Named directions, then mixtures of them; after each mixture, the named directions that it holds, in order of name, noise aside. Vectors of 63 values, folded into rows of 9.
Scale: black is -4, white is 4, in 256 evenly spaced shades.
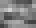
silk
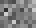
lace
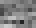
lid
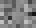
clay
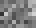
clay, lace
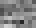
lid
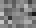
clay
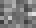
clay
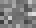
clay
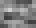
silk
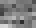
lid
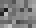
lace, lid
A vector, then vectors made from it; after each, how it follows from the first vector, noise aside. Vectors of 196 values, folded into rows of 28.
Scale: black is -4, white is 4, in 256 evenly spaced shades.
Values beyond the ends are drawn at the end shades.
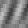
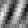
scaled up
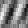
scaled up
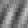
reversed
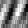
scaled up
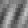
reversed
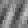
reversed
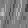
partly zeroed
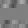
partly zeroed
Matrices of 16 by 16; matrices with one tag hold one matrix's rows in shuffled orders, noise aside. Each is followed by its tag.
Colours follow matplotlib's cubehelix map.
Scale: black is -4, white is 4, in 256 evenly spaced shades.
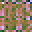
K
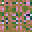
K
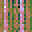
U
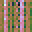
U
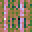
U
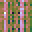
U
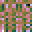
K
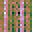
U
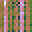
U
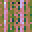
U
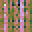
U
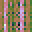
U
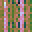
U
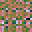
K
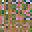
K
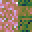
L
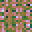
K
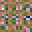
K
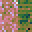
L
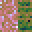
L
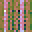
U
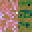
L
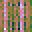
U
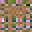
K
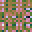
K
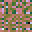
K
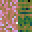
L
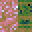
L
